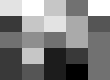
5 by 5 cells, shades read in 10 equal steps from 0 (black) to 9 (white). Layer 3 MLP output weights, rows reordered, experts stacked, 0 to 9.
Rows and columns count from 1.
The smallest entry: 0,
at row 5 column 4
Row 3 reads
4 5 4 6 4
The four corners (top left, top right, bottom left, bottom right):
8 9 2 4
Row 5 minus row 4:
0 -4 0 -2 0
